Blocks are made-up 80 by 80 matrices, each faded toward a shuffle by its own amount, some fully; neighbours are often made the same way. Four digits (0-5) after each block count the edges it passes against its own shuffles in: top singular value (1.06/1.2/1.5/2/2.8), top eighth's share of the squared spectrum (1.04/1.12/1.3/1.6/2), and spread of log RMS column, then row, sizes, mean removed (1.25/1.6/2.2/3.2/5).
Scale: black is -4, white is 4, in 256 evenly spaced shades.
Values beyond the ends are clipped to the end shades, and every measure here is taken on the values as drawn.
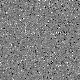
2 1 0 0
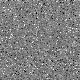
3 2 0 0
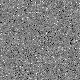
2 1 0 0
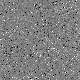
0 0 0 0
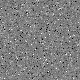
0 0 0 0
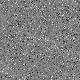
0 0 0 0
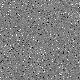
0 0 0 0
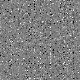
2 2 2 1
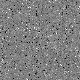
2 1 1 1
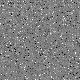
1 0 0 0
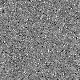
0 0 0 0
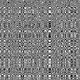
5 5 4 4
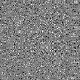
4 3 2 2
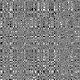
5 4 3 3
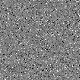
3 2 0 0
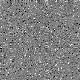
3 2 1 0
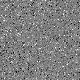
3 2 0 0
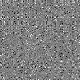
4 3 1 1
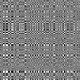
5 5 4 4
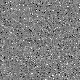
3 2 1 1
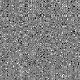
4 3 2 2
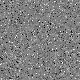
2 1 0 0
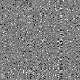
4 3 2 2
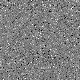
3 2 0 0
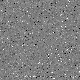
1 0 0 0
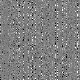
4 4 4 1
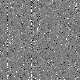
3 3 2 0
